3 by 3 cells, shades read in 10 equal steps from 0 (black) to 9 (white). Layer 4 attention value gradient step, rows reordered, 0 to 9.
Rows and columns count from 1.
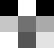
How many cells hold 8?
1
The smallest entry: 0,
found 2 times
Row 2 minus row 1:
7 -5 6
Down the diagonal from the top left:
0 4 8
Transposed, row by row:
0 7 9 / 9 4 3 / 0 6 8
